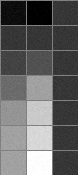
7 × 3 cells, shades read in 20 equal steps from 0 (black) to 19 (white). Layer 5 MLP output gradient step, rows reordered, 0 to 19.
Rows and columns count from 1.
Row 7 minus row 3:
7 13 0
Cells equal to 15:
1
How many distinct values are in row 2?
1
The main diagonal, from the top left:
1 4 4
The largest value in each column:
12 19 4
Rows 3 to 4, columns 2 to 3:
6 4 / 12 4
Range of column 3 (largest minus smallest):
0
